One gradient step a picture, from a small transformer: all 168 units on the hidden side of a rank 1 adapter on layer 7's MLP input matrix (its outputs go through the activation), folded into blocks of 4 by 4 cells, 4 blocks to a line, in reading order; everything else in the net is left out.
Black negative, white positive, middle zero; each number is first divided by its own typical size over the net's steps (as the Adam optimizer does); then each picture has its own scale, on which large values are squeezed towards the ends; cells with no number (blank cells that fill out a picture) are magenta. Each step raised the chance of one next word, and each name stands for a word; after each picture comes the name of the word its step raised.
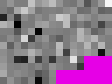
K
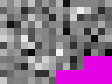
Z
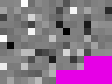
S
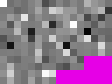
K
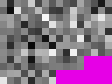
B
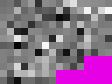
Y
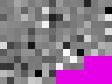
S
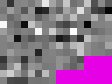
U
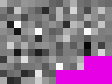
K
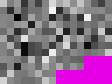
Z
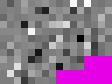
U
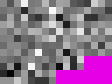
U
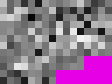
Y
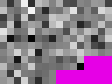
Y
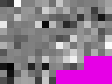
Z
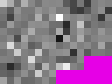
U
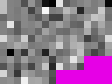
B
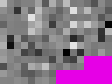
S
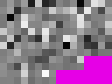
Y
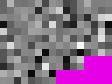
B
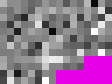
Z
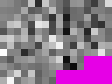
Z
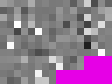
K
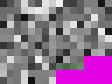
B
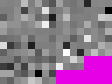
S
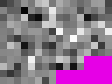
U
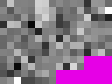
U
